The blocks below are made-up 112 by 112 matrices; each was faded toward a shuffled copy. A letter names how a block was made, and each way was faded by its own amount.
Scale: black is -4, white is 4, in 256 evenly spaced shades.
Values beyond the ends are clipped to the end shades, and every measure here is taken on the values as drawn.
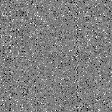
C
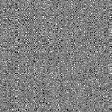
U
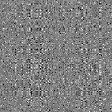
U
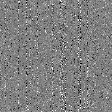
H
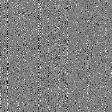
H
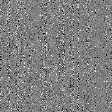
H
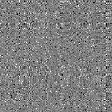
U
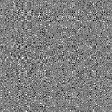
U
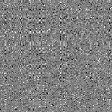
U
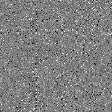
C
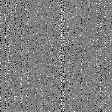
H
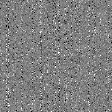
H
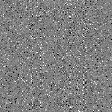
C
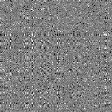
U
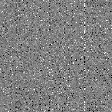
C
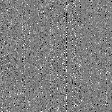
H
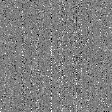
H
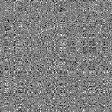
U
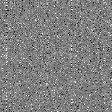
C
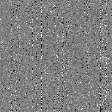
H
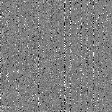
H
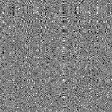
U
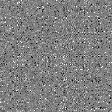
C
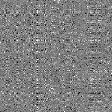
U
